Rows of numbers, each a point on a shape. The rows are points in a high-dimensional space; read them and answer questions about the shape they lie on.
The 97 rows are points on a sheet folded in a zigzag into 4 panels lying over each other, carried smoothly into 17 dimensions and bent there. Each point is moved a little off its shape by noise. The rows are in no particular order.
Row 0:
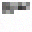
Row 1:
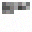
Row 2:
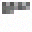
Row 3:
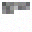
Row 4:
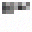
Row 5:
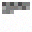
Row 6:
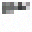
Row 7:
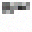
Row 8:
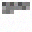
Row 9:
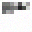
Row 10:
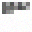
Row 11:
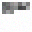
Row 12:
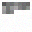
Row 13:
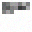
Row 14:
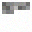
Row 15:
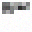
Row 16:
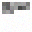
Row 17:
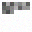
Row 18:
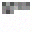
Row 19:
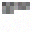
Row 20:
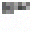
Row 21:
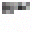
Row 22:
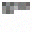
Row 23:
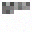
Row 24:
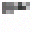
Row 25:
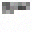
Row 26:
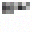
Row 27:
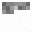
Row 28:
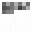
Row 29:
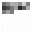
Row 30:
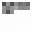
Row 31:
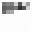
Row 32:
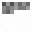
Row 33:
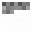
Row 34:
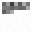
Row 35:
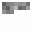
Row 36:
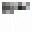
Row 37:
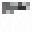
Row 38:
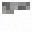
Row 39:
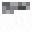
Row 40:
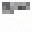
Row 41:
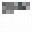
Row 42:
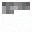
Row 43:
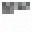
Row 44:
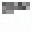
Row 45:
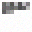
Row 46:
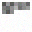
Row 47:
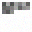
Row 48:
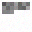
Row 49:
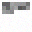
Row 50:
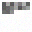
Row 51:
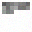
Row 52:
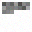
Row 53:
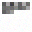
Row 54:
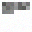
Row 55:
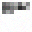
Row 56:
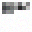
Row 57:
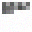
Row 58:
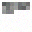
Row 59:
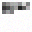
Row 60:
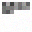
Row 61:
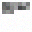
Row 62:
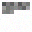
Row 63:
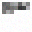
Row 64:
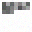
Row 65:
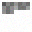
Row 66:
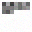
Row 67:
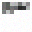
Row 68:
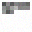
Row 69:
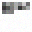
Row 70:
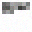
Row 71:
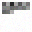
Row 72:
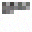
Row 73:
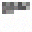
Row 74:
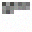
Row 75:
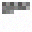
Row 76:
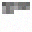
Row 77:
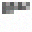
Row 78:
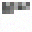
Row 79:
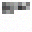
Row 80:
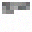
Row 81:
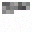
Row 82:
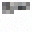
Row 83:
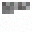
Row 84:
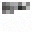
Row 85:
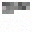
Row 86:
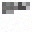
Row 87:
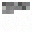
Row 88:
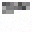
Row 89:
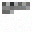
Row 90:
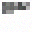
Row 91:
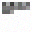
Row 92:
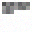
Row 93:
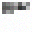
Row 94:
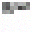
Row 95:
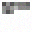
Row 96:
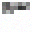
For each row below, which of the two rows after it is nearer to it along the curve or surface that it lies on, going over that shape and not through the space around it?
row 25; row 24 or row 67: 67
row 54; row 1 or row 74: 74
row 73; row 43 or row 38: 43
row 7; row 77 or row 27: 27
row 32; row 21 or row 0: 21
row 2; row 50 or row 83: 50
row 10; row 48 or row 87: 48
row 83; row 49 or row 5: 5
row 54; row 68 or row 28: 68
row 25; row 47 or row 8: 8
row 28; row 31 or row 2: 2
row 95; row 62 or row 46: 46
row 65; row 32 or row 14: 14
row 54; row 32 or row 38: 32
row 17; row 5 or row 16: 5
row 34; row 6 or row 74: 6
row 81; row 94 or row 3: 94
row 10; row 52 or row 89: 89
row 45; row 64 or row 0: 64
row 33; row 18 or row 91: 18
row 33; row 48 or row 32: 48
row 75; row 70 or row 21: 21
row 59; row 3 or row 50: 50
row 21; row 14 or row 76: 14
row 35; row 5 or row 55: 5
